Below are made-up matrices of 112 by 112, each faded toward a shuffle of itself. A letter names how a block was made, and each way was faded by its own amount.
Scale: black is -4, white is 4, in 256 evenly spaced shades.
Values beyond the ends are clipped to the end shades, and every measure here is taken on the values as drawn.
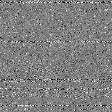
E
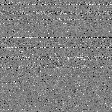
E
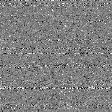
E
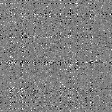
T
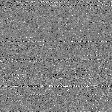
E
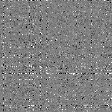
T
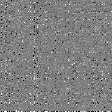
T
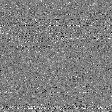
E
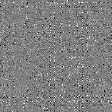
T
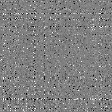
T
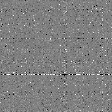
T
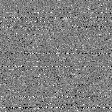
E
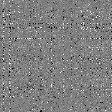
T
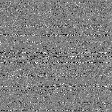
E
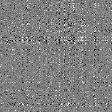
T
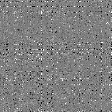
T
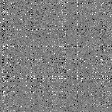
T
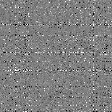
T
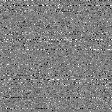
E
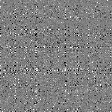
T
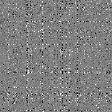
T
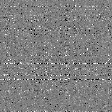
T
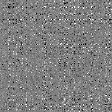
T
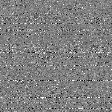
E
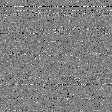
E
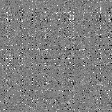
T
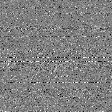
E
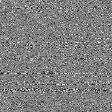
E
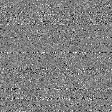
E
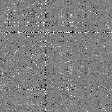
T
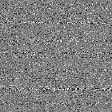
E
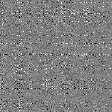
T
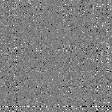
T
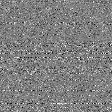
E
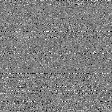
E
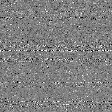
E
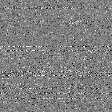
E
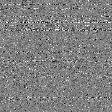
E
